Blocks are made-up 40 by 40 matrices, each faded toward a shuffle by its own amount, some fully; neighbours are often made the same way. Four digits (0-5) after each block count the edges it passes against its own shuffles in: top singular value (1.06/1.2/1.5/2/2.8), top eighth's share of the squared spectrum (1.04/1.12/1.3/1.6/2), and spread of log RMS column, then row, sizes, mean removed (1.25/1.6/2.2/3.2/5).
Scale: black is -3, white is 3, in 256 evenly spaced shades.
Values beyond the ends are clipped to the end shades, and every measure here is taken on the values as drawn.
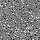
0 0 0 0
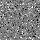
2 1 0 0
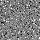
0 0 0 0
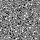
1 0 0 0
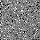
2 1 0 0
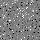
0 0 0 0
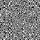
3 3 2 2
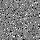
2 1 0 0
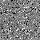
1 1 0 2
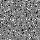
1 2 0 1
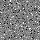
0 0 0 0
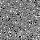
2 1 0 0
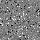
1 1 0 0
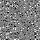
3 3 1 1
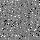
1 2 0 1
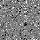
3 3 1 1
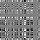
5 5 4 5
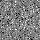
2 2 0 0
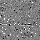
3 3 0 1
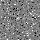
1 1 0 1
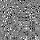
3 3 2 1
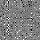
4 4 2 1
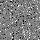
1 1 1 0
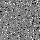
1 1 0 0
